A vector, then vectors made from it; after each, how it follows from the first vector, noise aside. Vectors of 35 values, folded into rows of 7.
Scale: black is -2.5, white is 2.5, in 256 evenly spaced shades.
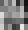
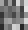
negated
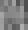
shrunk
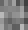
shrunk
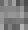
shrunk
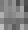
shrunk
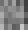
shrunk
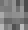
shrunk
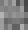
shrunk
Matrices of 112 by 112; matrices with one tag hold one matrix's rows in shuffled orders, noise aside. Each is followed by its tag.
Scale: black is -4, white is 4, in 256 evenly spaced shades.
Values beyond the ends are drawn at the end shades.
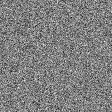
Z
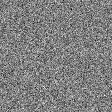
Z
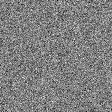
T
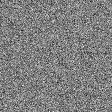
T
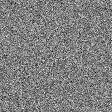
Z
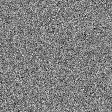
T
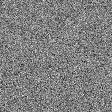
T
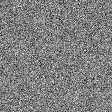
T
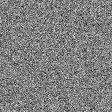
T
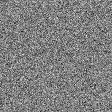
T
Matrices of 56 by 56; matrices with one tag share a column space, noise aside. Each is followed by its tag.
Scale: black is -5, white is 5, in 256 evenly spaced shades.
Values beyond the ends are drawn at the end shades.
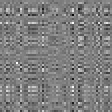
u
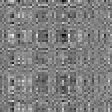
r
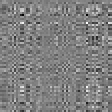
u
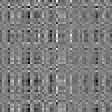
r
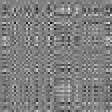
u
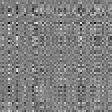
u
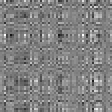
r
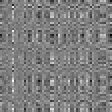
r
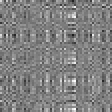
r
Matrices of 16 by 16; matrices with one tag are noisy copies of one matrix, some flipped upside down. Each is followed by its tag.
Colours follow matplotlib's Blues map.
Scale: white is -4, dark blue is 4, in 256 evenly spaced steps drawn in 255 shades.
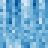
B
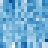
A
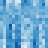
B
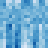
B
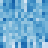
A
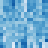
A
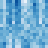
B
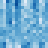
B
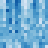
B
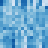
A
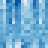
B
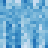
B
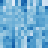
A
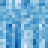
B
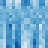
B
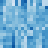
A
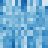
A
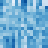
A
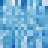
A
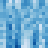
B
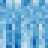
B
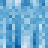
B
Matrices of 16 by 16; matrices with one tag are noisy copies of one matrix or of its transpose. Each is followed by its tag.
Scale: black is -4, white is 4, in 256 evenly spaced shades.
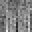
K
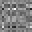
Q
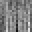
K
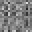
Q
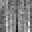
K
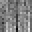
K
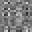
Q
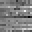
K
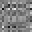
Q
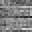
K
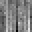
K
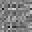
Q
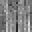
K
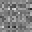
Q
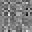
Q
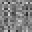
Q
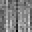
K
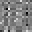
Q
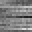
K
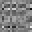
Q
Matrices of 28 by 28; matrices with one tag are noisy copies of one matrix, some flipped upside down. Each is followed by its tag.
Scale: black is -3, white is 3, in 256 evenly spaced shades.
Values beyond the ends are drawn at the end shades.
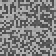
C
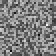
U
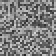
C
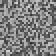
U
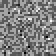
U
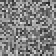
C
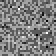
C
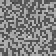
U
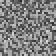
U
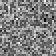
C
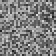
C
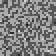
U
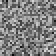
U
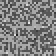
C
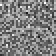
C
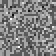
U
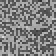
C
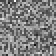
C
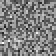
U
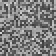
C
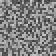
U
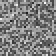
C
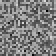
C
